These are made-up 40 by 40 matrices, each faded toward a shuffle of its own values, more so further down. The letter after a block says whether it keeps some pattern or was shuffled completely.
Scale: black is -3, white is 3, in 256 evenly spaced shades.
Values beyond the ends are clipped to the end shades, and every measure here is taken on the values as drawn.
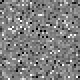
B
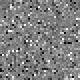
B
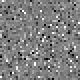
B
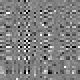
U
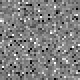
B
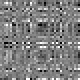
U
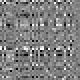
U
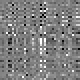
U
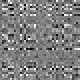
U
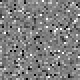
B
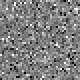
B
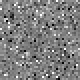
B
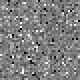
B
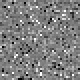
B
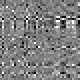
U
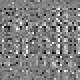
U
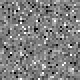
B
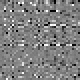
U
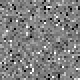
B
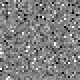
B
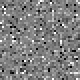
B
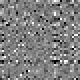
U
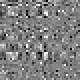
U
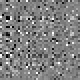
U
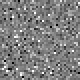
B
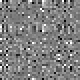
U
